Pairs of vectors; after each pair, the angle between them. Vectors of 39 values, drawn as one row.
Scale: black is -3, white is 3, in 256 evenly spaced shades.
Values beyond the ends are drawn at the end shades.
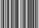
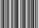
nearly parallel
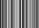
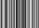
orthogonal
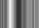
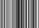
partly aligned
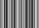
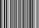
partly aligned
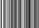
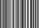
partly opposed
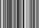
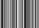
nearly opposite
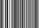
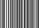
partly opposed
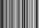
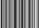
orthogonal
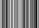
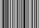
partly aligned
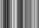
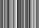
partly aligned
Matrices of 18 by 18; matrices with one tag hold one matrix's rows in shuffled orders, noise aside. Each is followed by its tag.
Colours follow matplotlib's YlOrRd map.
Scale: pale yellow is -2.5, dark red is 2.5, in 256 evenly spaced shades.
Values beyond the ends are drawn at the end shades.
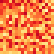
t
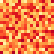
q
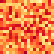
t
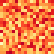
q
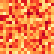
t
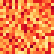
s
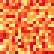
q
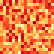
s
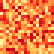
q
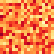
t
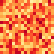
t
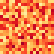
q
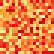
q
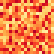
t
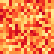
t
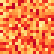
q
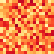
q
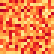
t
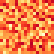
q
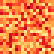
t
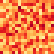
q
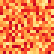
s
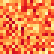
s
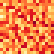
q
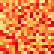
q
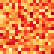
q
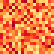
s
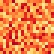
s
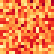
q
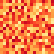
s
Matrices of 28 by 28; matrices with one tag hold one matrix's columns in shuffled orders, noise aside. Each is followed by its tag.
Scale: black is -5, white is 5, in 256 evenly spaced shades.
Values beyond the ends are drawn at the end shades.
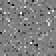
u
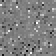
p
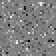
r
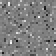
r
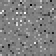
u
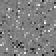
p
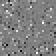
p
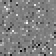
p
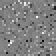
r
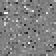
u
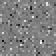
r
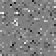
u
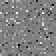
u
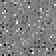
p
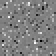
r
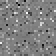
u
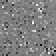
p
